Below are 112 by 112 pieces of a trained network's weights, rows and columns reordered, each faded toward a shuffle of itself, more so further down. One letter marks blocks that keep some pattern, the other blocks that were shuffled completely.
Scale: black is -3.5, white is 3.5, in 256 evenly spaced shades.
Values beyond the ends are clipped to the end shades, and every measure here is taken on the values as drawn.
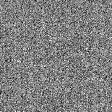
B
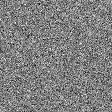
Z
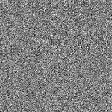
B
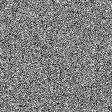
Z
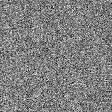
B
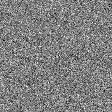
Z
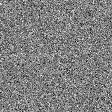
Z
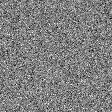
Z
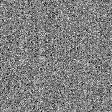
B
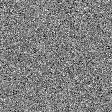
Z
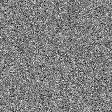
B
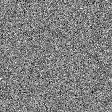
Z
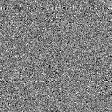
B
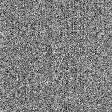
B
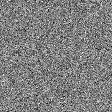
B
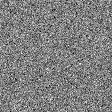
B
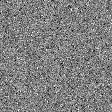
Z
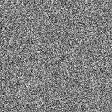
B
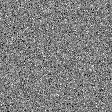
Z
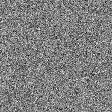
Z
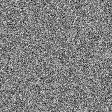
Z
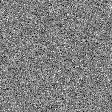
Z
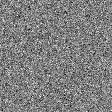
Z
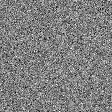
Z
